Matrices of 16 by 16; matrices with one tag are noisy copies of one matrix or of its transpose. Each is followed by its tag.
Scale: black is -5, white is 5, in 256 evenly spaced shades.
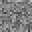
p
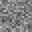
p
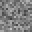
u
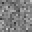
u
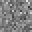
p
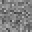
p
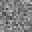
u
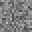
p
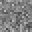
p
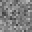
u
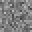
p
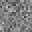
u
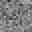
u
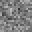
u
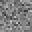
u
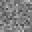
u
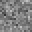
u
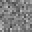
u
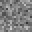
u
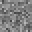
p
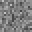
p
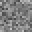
u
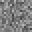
p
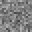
p
